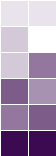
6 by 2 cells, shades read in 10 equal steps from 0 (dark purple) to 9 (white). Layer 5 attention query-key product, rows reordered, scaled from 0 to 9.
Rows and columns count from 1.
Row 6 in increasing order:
0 0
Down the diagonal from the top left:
8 9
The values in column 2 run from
0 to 9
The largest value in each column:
8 9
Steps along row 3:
down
